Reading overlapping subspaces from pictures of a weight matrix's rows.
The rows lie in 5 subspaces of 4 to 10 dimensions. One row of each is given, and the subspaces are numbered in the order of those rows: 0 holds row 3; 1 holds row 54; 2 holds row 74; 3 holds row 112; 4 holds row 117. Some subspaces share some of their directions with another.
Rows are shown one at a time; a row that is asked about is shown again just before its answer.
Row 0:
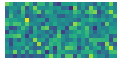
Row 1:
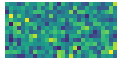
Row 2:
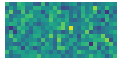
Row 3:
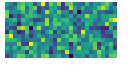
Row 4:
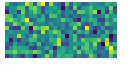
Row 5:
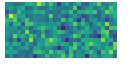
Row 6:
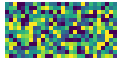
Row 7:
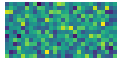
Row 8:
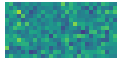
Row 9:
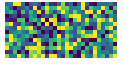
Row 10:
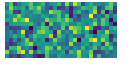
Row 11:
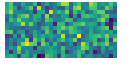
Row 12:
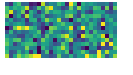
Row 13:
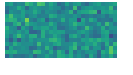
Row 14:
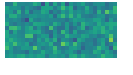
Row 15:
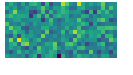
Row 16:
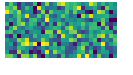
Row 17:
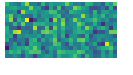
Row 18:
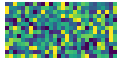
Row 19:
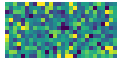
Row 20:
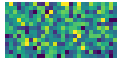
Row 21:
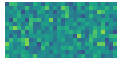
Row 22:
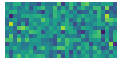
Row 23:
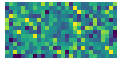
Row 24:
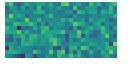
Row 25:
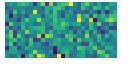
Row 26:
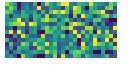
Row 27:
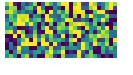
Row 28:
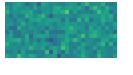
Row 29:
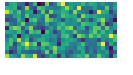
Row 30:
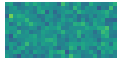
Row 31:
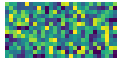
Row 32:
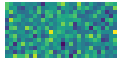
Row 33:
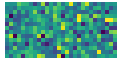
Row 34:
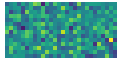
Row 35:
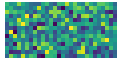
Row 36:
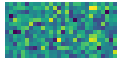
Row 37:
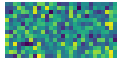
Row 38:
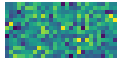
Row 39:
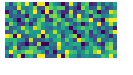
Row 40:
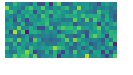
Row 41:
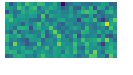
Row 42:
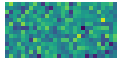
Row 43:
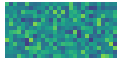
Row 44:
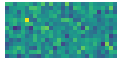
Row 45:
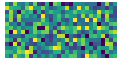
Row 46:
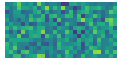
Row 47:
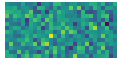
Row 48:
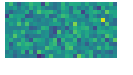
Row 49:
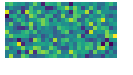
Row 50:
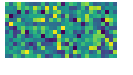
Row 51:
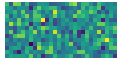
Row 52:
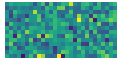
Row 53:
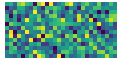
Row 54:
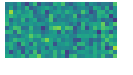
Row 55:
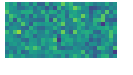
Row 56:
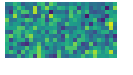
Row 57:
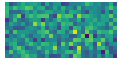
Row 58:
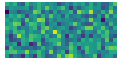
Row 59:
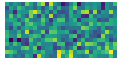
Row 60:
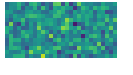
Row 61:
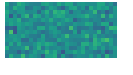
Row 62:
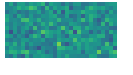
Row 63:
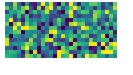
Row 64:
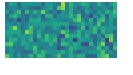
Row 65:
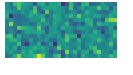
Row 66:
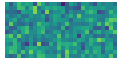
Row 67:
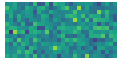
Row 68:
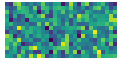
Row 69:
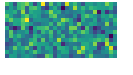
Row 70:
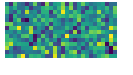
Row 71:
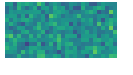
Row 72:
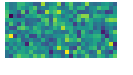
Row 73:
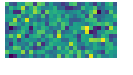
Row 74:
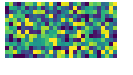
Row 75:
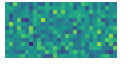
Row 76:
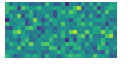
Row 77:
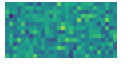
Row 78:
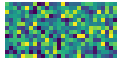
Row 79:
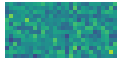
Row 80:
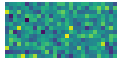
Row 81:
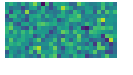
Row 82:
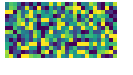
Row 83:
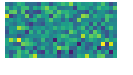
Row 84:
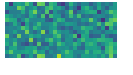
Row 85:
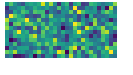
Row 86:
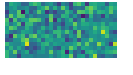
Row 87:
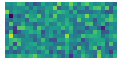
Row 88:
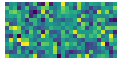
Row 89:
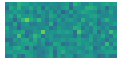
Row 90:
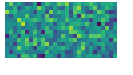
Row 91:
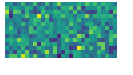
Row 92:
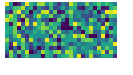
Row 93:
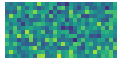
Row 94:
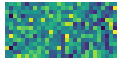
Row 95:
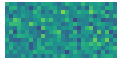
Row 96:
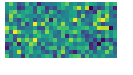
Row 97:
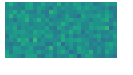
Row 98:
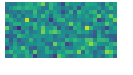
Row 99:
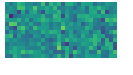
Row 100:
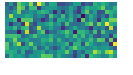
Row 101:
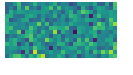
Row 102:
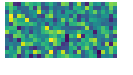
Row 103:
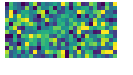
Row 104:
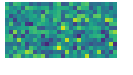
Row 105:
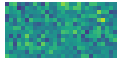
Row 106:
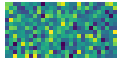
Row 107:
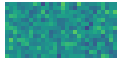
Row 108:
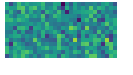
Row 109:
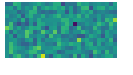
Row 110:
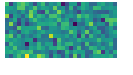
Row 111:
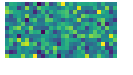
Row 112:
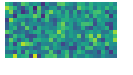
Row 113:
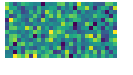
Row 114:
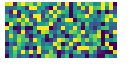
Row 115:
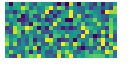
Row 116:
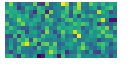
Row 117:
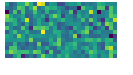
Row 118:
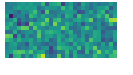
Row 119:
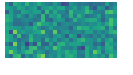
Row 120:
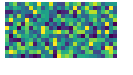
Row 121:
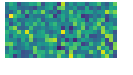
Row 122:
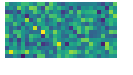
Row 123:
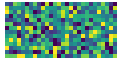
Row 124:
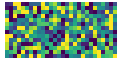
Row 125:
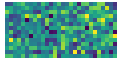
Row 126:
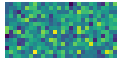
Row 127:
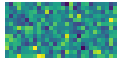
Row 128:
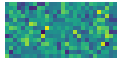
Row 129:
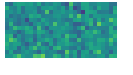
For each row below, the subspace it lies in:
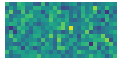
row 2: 1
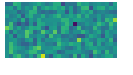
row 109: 1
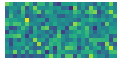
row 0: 1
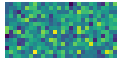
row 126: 1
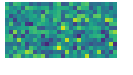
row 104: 2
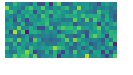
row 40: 2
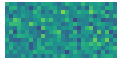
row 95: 0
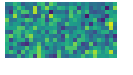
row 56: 3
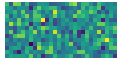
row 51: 0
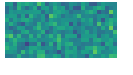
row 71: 1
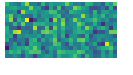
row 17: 0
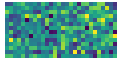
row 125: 3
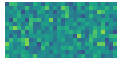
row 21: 0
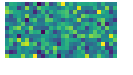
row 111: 4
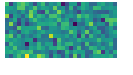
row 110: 1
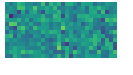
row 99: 0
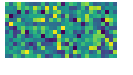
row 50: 0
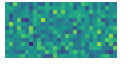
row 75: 0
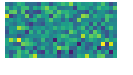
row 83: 4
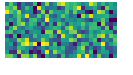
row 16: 1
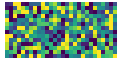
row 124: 3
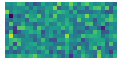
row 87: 2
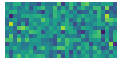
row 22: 0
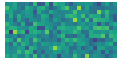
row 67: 2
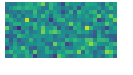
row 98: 1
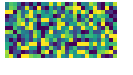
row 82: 4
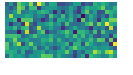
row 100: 0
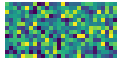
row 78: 1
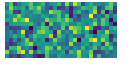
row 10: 1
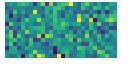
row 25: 2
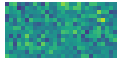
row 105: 1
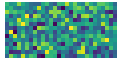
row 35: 0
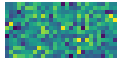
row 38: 1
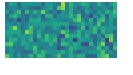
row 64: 2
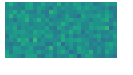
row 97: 0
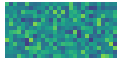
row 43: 0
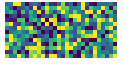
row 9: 1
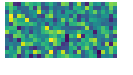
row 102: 3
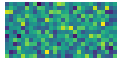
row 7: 1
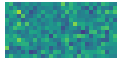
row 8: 1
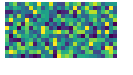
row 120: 1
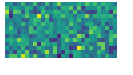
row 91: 1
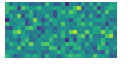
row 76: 1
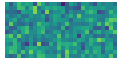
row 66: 1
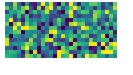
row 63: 1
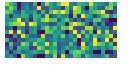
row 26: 0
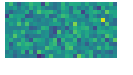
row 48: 1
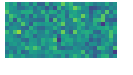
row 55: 0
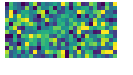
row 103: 1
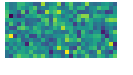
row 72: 0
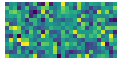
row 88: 4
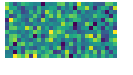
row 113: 3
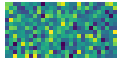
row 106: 3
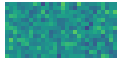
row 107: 4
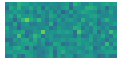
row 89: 0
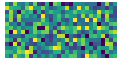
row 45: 2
